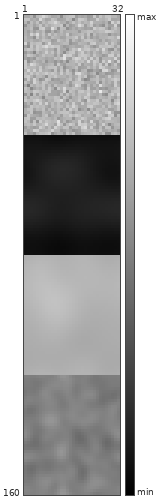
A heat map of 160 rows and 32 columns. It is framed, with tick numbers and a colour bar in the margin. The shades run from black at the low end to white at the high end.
It is made of 4 by 1 panels. Panel 1,1: high, fine-grained. Panel 2,1: very low, smooth, faint in contrast. Panel 3,1: high, smooth, faint in contrast. Panel 4,1: middling, blotchy, faint in contrast.
